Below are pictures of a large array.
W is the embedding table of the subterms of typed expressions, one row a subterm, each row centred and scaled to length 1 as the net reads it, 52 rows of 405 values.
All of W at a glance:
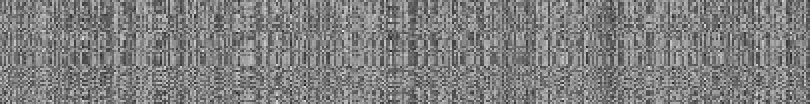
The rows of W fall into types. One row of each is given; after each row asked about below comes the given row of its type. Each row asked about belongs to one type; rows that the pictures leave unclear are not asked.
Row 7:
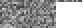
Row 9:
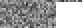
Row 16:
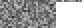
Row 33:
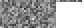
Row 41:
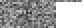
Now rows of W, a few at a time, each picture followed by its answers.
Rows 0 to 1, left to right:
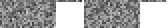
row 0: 33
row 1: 7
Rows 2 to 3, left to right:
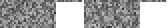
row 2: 7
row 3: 7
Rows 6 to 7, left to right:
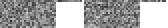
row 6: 16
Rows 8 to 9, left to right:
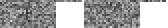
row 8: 41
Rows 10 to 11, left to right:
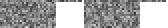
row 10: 9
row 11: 7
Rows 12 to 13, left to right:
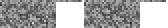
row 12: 9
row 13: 9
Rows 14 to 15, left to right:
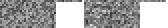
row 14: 7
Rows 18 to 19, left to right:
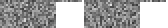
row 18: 41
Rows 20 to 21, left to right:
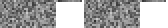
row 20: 16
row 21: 16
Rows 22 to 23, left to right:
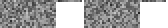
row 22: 16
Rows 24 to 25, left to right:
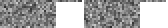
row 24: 9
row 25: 16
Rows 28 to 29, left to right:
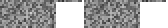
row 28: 7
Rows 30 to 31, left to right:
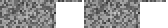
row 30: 7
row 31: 7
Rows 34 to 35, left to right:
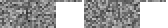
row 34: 41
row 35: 16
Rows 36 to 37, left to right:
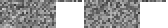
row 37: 7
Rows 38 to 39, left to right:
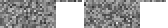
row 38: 33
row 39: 9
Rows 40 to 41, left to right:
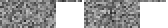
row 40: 33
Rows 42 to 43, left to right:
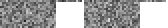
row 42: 33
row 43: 41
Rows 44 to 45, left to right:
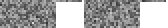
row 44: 9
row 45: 16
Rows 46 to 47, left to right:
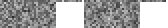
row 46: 16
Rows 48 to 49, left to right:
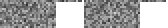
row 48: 9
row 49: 7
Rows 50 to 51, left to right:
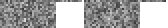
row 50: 41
